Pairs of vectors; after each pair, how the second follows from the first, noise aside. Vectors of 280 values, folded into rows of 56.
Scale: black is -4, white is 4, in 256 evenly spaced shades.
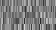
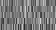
sign-scrambled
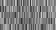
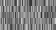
sign-scrambled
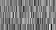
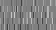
partly zeroed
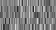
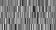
sign-scrambled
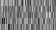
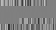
partly zeroed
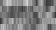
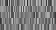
sign-scrambled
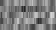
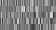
sign-scrambled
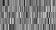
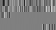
partly zeroed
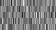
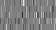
partly zeroed
